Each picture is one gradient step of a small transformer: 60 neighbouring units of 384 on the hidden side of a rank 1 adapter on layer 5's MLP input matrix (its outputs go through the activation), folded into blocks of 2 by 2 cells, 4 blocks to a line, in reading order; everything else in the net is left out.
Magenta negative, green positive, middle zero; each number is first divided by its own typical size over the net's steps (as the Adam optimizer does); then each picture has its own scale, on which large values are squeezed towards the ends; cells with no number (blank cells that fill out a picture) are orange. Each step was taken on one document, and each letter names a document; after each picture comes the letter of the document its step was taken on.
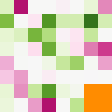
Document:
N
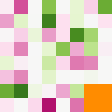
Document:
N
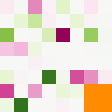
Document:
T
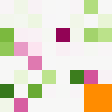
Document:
T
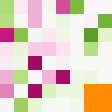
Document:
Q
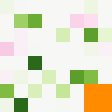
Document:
T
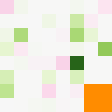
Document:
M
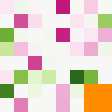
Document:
T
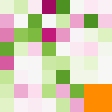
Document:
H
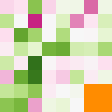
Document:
Q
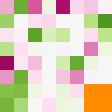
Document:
Q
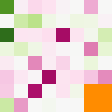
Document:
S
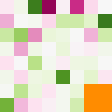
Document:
Q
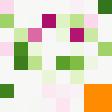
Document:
M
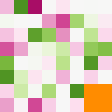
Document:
H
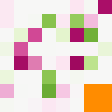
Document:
M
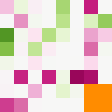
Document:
S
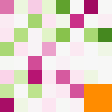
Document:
S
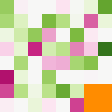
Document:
N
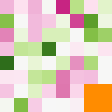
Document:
Q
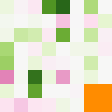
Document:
S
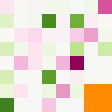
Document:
M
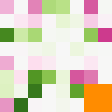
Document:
S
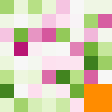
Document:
H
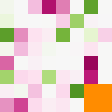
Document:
S
